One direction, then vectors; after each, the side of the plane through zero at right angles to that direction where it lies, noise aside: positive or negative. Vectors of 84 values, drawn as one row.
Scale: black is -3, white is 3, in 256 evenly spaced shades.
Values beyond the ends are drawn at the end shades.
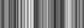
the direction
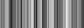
positive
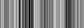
negative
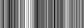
positive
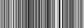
negative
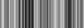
negative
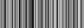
negative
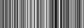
positive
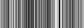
negative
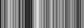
negative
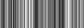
positive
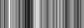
negative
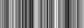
negative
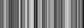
positive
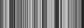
positive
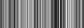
positive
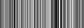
positive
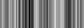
negative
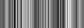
positive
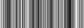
negative
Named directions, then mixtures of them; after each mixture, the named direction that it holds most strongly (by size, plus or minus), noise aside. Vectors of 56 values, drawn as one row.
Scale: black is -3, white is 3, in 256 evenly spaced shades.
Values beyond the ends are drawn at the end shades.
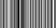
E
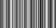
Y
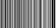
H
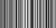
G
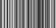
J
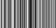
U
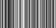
E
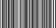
H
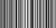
G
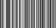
Y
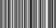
Y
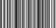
J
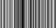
E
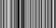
E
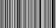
H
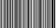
H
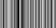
E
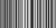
G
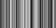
Y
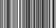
E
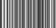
J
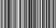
E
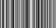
U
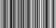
Y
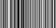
E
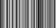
U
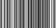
J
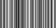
E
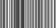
E
